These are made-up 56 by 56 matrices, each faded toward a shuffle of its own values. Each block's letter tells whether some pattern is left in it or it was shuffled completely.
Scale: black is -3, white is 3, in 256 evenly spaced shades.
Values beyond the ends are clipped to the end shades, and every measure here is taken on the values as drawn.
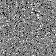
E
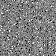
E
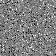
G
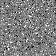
G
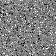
G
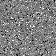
G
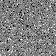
G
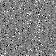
E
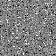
E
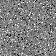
G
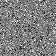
G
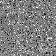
E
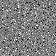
E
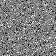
G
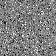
E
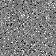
E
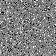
G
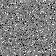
G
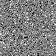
G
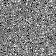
E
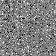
E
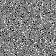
E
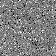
G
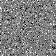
E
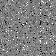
E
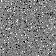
G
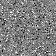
G
